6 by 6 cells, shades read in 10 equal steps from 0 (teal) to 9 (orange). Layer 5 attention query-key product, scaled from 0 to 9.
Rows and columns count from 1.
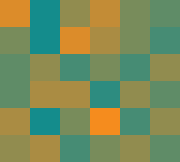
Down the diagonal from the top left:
8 0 2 1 2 3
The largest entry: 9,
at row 5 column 4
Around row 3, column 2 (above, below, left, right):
0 6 3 2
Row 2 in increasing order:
0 2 4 4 6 8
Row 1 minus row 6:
3 -6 3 3 -1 0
